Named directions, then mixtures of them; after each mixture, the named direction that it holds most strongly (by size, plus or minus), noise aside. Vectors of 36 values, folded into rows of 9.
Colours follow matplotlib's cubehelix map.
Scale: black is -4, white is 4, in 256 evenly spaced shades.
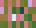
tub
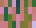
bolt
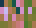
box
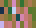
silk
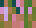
box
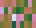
tub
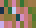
silk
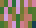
bolt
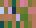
silk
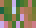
silk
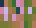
box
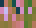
box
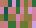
bolt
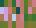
box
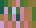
silk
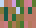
box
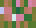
tub
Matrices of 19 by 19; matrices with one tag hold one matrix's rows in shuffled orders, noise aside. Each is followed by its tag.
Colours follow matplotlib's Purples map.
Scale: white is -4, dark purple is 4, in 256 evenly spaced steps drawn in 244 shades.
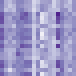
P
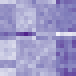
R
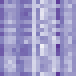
P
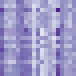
P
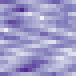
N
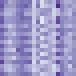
P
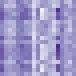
P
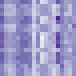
P
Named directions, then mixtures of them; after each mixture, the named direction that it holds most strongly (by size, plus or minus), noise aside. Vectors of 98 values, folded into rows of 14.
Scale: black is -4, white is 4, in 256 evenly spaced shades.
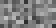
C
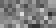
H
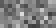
H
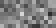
H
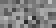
C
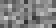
C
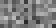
C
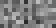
C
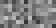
C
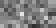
H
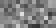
H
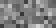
H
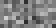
C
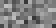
C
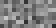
C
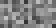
C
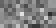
H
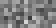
C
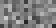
C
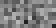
C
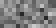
H
